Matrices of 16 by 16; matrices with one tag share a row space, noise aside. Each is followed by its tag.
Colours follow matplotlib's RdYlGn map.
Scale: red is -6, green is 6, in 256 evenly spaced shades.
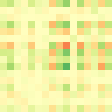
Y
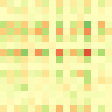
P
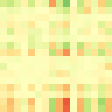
Y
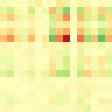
Y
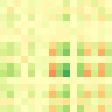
Y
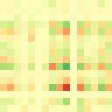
Y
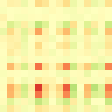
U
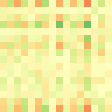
P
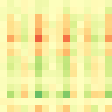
U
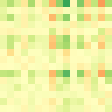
Y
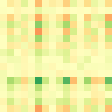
U
